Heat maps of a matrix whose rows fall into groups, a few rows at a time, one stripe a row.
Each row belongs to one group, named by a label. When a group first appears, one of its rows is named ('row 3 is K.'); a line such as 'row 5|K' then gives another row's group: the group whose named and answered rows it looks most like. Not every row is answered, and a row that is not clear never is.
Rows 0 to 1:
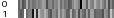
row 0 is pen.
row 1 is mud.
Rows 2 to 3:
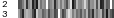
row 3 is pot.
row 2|mud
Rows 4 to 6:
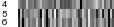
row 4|pen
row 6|pen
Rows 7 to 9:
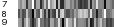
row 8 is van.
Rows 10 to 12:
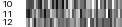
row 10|van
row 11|mud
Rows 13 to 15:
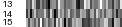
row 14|pen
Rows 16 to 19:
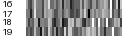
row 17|pen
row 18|van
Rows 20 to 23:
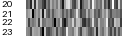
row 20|mud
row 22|van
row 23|pot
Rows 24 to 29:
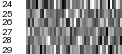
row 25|pot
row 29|mud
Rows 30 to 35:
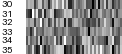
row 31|mud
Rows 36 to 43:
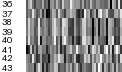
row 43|pot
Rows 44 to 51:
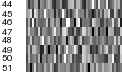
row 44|van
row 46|mud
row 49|pot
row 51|pen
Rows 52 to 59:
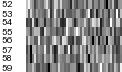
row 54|mud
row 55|pot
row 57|pen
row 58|pen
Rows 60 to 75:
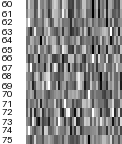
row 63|pen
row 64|mud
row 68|pot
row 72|mud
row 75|pen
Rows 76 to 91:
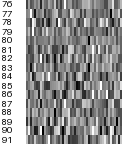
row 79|mud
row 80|pen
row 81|van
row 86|van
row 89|pen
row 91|pen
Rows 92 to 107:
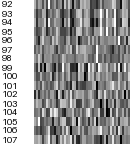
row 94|van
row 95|van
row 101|pen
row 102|pen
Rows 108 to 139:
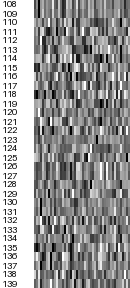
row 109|pen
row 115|mud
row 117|pot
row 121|mud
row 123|pen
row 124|pot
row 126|van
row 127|van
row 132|mud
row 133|pot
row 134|van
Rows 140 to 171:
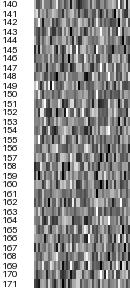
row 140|pen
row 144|pot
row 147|van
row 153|mud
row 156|pot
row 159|pen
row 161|pen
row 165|pot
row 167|pen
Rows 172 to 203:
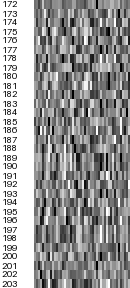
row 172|pen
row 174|van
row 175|pot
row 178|van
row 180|pot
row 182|van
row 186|mud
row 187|van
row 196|pot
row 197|van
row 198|van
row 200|mud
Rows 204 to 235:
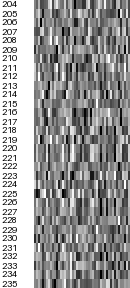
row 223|van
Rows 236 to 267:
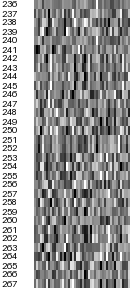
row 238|pot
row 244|mud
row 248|pot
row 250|pot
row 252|pen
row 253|van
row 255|van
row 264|van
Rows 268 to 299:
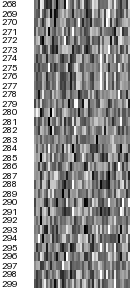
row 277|van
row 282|pot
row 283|pen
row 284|van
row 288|pot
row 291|pot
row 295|van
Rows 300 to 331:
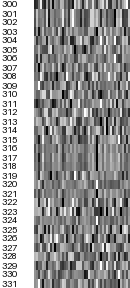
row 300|mud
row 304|van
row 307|pen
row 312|pot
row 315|pen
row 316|pen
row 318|pen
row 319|pot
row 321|pen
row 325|mud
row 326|pot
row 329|van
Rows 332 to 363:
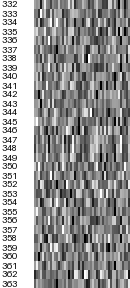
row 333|mud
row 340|mud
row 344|pot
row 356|van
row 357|mud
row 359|pot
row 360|pen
